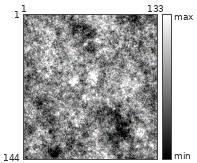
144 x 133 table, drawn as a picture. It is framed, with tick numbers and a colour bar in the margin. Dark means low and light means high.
There are no regular stripes. Neither half mirrors the other. The histogram is bell-shaped. The field is mottled with small blotches.
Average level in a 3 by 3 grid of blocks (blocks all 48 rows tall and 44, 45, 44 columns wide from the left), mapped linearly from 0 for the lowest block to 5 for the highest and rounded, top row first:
5 3 2 / 3 5 4 / 1 2 0
